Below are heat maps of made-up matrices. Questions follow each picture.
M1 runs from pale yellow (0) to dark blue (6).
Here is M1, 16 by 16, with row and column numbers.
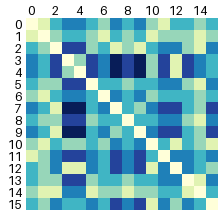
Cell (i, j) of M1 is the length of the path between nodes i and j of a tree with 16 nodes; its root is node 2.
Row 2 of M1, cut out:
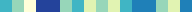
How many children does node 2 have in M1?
3
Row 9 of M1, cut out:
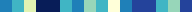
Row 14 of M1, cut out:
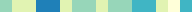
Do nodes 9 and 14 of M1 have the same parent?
yes
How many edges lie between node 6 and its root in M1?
3
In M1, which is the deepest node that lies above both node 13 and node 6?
14
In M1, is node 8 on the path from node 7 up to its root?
no
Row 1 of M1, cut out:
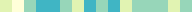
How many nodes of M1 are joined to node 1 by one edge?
4
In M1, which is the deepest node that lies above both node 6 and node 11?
1
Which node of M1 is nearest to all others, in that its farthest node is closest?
1
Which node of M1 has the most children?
14
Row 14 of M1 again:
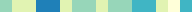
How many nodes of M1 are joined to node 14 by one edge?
5
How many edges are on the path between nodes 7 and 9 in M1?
2
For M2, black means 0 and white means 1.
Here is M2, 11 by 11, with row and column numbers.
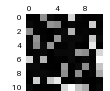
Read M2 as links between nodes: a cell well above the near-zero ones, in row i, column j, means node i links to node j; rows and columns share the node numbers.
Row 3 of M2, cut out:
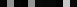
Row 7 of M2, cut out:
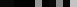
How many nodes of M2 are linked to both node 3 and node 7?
0
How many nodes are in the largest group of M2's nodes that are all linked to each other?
4
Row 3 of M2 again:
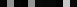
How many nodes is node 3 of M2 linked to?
3
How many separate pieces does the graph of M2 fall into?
2
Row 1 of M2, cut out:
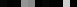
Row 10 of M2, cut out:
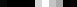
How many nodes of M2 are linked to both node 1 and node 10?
0
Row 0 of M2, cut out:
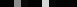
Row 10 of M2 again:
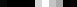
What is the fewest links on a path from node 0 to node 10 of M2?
2
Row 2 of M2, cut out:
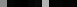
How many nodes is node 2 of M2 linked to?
2
